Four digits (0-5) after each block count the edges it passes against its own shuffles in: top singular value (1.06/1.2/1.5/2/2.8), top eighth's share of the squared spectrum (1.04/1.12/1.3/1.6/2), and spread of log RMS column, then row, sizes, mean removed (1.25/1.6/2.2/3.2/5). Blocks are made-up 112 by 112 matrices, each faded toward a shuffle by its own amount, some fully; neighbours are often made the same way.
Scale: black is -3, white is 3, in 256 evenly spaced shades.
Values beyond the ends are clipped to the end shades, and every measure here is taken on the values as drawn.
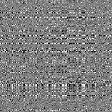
5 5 3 4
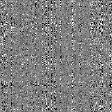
2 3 4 3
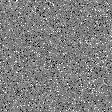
0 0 0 0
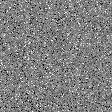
0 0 0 0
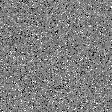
0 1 1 0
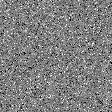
0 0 0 0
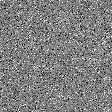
0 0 0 0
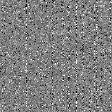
2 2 3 1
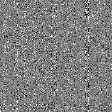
2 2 3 2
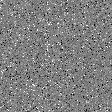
0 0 1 0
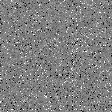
1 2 1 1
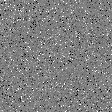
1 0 0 1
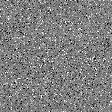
0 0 0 1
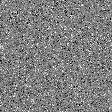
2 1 0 0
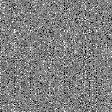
4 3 2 1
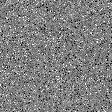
1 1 0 0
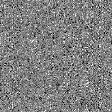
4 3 2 1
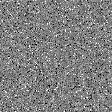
3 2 1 0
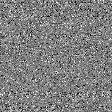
1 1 0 2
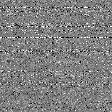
2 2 0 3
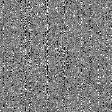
2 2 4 0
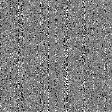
2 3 4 0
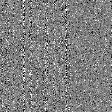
2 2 3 0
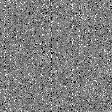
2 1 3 0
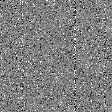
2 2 3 0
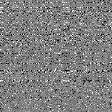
4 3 1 3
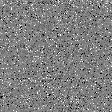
3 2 0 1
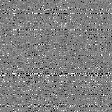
5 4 2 3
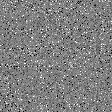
3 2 0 1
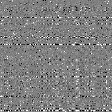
5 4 2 3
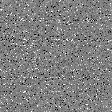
3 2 0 2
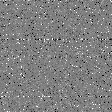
3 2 0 1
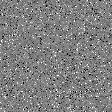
3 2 1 1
